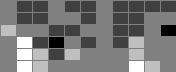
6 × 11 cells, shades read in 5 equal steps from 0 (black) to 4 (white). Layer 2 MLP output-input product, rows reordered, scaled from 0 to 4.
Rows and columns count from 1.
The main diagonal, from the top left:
2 1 2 0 3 2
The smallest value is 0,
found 2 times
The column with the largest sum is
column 2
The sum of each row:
14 17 17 20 26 28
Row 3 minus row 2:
1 1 1 -1 -1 1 0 0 0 0 -2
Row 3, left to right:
3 2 2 1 1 2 2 1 1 2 0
